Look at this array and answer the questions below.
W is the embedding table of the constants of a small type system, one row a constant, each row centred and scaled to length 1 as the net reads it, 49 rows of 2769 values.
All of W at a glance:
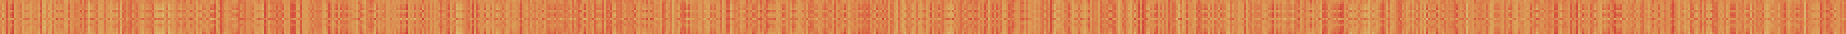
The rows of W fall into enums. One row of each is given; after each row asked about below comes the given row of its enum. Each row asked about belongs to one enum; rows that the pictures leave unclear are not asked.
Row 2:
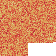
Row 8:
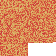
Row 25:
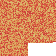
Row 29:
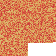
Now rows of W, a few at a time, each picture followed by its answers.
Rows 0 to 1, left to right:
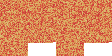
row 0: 29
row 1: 25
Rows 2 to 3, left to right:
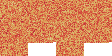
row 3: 29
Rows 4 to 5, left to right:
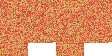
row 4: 25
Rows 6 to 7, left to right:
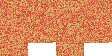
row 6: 25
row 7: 8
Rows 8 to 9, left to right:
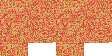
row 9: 8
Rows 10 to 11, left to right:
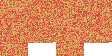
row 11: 25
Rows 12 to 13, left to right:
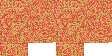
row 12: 8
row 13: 8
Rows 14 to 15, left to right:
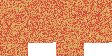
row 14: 8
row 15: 25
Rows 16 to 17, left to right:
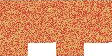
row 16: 29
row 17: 25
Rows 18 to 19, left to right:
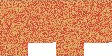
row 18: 8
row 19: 25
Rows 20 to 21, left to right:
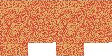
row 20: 8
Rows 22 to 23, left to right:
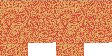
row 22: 8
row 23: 8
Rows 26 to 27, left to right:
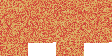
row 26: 8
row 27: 29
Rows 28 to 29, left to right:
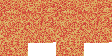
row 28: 29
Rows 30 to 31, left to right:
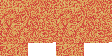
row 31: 8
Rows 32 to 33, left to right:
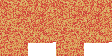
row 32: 25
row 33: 25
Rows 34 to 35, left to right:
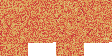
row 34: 8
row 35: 2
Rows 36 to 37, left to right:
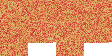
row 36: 2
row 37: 29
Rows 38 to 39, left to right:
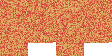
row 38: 25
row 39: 8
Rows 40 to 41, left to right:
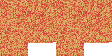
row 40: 25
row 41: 25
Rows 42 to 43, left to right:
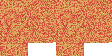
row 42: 8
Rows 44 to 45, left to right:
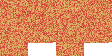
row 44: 25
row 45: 8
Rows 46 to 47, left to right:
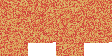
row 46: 25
